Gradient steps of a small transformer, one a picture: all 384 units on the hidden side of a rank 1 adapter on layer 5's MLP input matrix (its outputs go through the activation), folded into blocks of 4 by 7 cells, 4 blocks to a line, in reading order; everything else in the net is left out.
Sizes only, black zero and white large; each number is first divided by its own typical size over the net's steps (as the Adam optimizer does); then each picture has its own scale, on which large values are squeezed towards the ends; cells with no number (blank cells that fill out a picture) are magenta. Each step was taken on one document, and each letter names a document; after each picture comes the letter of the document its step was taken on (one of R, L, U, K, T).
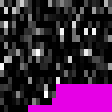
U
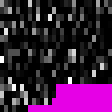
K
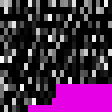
K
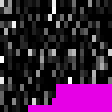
K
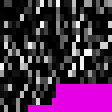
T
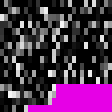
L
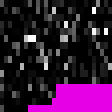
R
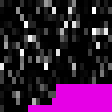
R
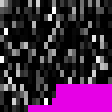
K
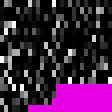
K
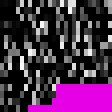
T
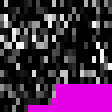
L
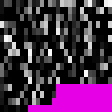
T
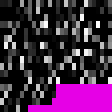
T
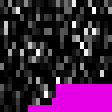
U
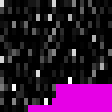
K
